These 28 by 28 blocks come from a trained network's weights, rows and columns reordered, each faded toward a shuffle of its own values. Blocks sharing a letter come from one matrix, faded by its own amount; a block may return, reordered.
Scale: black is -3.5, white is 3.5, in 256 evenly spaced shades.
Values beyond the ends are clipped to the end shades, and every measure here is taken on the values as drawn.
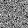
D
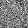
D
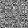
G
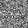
D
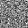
G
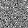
D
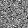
D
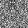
G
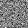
D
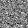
D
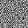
G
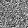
D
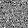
D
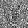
G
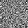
G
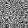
G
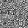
G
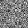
G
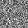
G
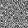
G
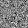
D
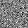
D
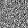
G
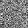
G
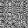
G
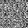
G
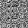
G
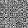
G
